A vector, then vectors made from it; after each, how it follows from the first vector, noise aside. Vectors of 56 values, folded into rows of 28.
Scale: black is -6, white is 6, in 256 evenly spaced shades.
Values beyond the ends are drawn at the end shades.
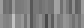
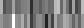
scaled up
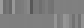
partly zeroed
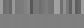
partly zeroed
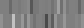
partly zeroed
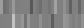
partly zeroed
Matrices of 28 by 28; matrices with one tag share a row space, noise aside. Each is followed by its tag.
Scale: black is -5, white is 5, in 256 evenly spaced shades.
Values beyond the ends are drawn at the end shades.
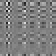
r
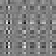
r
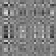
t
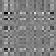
t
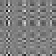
r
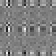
r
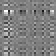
t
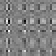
r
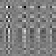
r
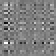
t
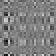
t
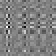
r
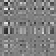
t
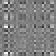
t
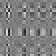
r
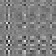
r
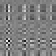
r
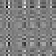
r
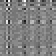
r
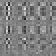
r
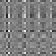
r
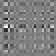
t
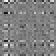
t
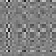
r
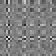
r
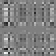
t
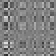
t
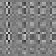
r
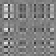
t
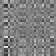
t
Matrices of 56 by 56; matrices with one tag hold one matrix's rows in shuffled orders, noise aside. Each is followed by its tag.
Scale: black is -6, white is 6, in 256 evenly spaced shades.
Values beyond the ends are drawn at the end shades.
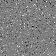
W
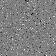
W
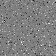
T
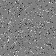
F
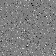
W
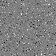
T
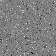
W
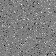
T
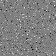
W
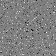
W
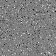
T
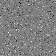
F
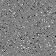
T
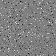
F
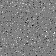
W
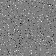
F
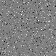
T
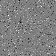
F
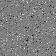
W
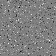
F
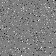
T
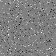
F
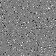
T
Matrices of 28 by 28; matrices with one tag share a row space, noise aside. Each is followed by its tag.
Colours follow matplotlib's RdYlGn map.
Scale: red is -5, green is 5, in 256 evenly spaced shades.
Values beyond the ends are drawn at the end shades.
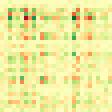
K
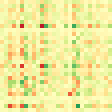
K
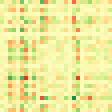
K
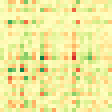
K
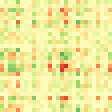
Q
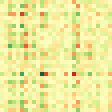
K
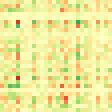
Q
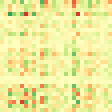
K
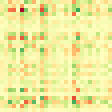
K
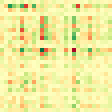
K
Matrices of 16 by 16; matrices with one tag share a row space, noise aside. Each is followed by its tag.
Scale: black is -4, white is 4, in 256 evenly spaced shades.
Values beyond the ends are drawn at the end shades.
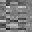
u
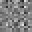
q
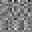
q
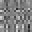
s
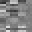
u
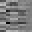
u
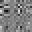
s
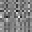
s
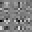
s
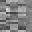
u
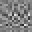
q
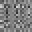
s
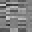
u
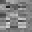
u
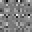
s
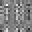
s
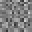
q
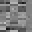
u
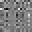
s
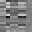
u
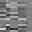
u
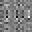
s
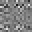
s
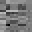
u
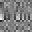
s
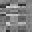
u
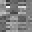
u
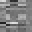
u
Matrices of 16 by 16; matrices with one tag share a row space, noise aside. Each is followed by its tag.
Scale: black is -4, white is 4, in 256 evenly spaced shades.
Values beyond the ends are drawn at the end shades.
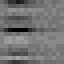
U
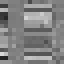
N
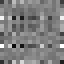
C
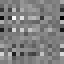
C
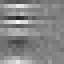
U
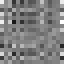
C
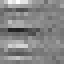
U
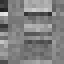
N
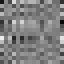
C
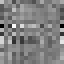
C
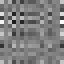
C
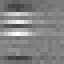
U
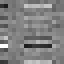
N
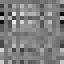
C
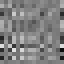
C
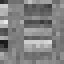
N
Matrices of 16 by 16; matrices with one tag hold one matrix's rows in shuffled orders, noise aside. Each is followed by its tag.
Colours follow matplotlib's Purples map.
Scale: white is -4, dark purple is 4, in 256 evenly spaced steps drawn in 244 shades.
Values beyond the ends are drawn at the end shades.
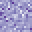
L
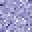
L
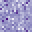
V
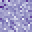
L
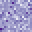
L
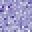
L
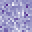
V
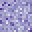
L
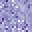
V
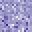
V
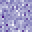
V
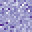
L
